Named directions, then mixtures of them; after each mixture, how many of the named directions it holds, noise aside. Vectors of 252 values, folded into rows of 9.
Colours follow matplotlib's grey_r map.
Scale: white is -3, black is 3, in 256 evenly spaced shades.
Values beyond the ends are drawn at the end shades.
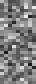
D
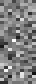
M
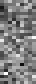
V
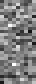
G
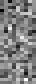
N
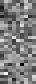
two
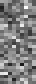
two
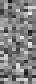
three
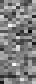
one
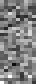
two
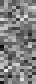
three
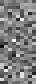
one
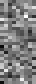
three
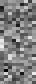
two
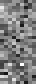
two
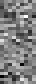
three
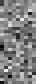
two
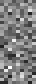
one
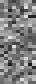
one
